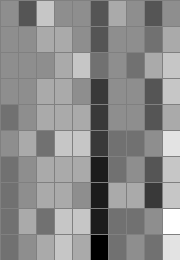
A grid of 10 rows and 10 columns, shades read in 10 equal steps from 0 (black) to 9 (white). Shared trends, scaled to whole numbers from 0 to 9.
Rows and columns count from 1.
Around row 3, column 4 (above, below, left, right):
6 6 5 7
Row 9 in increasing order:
1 4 4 4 4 5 6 7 7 9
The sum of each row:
47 50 54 49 48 52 47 48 51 49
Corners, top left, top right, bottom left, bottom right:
5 5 4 8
